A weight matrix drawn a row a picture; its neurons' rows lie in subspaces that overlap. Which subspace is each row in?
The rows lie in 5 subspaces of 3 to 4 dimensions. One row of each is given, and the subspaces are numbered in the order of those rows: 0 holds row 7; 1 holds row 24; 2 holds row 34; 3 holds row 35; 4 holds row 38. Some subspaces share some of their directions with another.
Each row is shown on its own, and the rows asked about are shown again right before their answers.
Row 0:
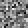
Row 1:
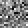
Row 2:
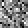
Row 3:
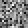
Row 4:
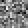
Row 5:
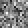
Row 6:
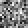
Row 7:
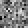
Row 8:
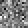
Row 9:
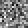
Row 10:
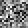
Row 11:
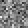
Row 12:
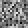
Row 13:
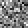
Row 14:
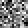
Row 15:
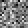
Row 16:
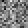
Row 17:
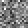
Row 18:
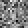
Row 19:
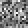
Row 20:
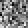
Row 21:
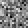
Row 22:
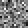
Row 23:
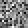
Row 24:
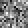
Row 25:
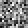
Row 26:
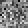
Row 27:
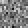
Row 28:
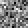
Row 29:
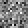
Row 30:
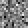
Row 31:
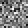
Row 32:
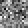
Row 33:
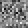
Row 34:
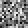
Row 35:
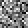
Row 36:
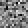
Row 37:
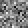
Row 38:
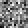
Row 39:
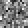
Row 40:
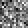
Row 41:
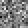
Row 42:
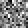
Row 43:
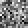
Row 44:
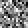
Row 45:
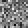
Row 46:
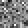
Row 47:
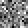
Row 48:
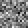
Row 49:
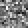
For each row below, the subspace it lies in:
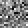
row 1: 3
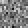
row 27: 3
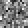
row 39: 0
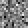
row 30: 4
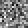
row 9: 4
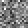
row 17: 0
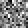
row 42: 1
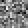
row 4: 4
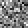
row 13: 3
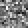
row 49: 4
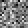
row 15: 0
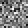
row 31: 3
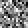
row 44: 1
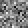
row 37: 1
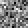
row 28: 3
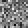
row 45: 3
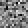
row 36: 4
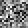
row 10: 3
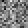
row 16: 0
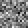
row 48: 1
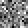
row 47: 3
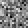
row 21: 1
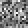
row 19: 2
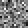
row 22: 3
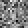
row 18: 0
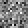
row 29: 4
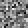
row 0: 4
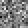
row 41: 2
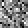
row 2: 3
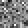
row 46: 3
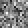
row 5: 1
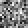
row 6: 4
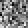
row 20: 2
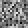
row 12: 2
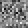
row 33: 2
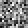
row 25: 4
